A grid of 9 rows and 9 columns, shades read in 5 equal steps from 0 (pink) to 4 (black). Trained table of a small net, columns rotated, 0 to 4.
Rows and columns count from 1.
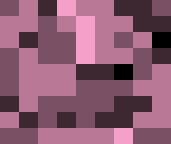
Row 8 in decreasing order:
3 3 3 3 2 2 1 1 1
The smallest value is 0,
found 5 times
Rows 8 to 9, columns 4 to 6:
3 2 3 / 1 1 1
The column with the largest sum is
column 7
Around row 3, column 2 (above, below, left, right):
1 1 1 2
